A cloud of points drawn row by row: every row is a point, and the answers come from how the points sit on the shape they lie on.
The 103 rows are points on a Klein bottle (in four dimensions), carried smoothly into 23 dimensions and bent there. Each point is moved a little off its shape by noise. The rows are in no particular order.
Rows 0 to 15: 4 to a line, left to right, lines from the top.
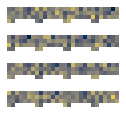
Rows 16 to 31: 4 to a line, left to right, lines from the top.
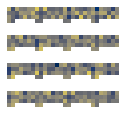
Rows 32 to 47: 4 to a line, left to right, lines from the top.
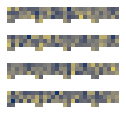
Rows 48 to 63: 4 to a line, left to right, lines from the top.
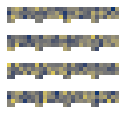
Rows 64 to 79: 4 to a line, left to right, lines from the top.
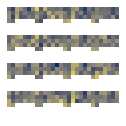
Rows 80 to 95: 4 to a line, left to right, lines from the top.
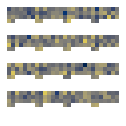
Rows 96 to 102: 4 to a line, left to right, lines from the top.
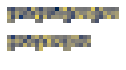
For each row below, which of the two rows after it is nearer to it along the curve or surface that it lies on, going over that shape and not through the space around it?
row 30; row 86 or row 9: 9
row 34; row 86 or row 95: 86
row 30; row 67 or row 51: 51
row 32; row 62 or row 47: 47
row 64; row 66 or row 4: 4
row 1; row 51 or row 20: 20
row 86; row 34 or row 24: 34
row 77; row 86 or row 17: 17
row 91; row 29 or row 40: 29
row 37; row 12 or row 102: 102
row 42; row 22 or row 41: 41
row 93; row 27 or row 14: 14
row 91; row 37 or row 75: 37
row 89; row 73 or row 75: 73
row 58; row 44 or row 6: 44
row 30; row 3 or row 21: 3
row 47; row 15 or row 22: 15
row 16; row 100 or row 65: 65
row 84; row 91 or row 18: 18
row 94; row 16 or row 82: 16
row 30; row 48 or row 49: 49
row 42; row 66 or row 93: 93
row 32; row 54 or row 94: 54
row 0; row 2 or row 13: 2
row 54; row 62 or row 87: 62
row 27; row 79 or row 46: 79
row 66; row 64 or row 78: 78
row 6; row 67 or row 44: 44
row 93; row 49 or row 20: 20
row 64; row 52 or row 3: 3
